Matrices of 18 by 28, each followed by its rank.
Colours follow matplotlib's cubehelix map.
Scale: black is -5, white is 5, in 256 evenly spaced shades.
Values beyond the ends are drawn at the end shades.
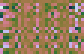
three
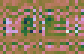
three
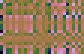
two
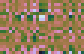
three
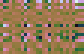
two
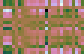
two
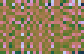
three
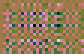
two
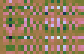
two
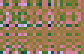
two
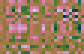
three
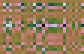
two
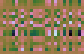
two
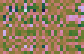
three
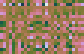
three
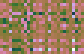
three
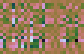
three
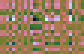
two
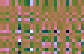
two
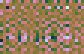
three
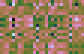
three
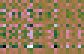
two
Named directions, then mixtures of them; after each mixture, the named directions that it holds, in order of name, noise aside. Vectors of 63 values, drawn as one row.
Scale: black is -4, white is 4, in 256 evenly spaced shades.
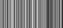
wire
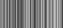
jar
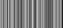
jar, wire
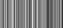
wire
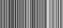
jar, wire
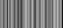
jar, wire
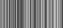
jar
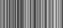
jar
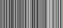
jar, wire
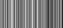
wire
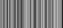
jar, wire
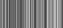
jar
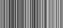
jar, wire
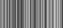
jar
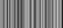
jar, wire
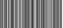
jar, wire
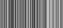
jar, wire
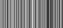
wire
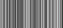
jar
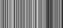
wire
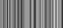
jar, wire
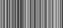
jar
